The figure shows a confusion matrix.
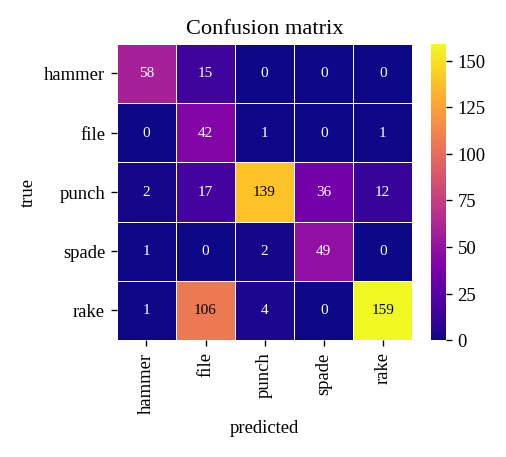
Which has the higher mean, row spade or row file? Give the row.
spade
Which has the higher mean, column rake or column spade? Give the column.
rake
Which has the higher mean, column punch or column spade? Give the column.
punch
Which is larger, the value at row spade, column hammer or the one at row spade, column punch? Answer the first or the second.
the second
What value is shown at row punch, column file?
17
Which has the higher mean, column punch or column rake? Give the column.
rake
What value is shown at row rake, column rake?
159
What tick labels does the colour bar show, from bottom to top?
0, 25, 50, 75, 100, 125, 150
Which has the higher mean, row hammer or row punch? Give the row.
punch
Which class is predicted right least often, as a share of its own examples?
rake
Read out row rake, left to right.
1 106 4 0 159
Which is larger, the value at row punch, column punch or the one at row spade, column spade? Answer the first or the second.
the first
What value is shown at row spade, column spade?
49
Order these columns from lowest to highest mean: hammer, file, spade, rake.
hammer, spade, rake, file
